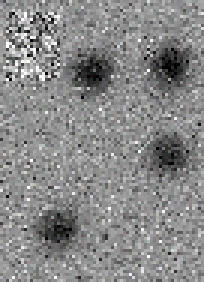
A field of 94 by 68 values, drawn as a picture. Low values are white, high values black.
There is no overall slope. In the top left lies a patch that is rougher than the rest. Values change most from cell to cell in the top left. Neither half mirrors the other. Four bumps rise from the field.
